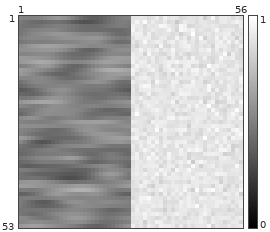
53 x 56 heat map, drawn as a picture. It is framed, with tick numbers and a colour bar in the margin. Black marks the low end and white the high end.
The table splits into one row of 2 panels. Panel 1,1: middling, streaked across. Panel 1,2: very high, fine-grained, faint in contrast.
